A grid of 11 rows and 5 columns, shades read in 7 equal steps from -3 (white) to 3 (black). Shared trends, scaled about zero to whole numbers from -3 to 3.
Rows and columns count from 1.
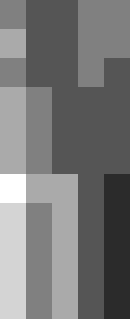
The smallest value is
-3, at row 7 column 1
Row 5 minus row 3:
-1 -1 0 1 0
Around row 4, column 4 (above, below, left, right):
0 1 1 1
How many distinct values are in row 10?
5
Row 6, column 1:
-1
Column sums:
-15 2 1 8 14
